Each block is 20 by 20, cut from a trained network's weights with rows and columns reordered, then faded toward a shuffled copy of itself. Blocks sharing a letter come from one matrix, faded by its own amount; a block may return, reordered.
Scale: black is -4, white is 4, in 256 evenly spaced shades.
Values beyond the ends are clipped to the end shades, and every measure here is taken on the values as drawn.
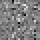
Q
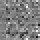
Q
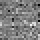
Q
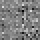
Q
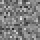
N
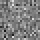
N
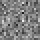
N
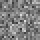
N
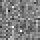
N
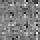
Q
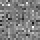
Q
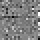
Q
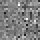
Q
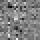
Q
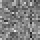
N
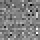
Q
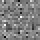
Q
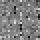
Q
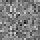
N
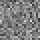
N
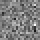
N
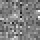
Q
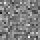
N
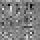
Q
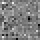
Q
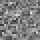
N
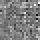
Q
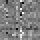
Q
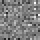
N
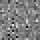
Q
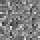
N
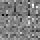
Q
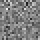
N
